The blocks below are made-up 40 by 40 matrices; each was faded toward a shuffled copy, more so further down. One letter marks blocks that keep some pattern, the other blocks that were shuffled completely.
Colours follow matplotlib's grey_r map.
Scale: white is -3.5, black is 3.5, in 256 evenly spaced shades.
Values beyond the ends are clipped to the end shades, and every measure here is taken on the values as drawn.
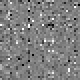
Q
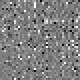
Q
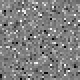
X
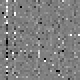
Q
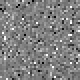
X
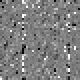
Q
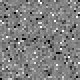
X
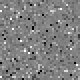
X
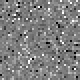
X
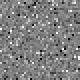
X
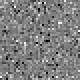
X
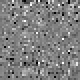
Q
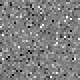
X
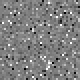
X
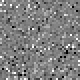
X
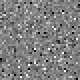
X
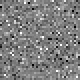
X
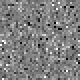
X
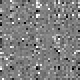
Q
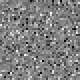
X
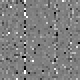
Q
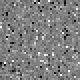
X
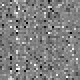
Q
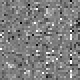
Q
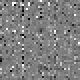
Q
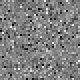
X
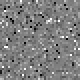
X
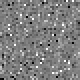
X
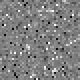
X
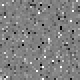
X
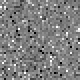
X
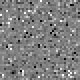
X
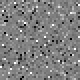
X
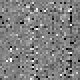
Q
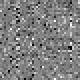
Q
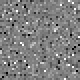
X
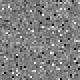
X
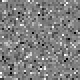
X
